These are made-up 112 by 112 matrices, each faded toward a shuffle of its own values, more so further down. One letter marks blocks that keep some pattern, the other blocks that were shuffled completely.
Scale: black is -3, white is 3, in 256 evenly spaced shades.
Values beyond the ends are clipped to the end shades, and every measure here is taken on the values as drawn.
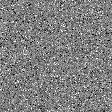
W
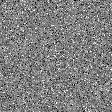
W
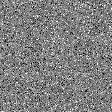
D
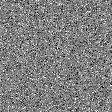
W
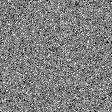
W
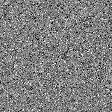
W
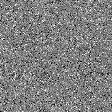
D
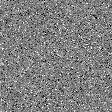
W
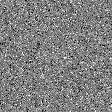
W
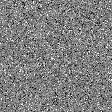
D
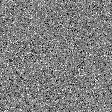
W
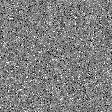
D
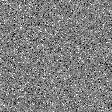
D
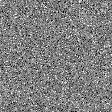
D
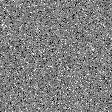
W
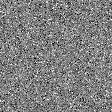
W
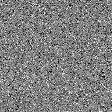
D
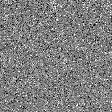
D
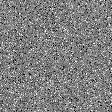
D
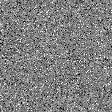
D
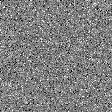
D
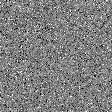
W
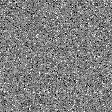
D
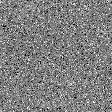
D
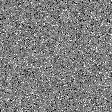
W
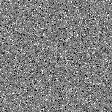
D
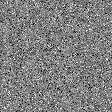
W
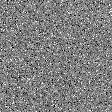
W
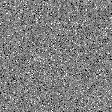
D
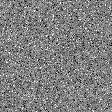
W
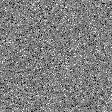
W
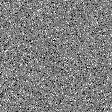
W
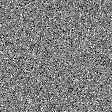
W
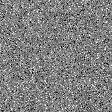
D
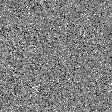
D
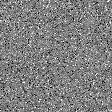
W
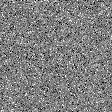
W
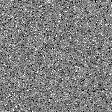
D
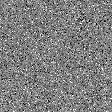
D
